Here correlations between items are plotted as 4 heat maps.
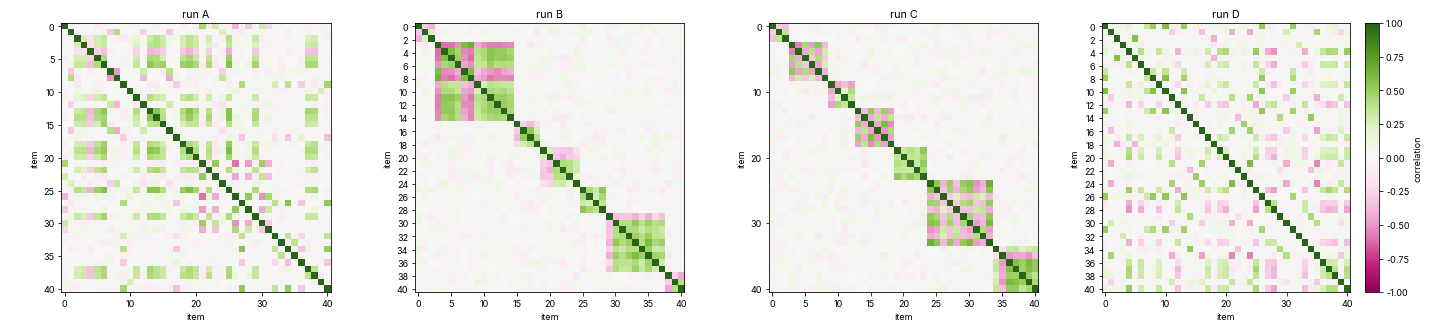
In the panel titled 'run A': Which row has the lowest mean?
4
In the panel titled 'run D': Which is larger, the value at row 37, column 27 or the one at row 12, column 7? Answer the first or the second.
the second
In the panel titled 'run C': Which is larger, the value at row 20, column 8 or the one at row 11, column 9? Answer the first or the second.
the first
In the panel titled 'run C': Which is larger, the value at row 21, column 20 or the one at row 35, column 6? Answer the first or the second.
the first
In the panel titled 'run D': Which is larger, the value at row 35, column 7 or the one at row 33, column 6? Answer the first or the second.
the first
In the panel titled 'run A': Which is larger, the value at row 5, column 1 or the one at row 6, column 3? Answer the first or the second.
the second
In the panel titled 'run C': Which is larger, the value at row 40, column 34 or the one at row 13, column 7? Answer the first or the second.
the first
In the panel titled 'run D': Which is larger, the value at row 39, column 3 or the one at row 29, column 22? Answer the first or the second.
the first
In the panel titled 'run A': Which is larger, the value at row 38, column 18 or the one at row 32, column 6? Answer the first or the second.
the first
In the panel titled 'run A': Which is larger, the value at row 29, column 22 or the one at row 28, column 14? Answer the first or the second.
the first
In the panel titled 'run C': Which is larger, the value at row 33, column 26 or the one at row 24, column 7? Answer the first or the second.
the second
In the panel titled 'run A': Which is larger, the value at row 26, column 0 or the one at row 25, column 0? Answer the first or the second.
the second
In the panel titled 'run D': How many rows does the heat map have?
41
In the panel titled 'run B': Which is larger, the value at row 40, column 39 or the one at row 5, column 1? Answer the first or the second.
the first
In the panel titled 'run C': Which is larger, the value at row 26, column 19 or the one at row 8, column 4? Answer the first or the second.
the second
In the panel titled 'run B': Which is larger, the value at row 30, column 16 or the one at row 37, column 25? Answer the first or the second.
the first
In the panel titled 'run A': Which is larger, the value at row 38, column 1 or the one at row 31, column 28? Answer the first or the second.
the second
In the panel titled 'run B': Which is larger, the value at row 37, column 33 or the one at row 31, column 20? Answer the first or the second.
the first
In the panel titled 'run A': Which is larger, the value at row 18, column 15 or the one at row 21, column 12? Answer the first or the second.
the first
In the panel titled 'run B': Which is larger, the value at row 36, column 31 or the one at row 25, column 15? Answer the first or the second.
the first
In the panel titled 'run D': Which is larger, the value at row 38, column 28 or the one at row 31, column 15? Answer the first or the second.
the second
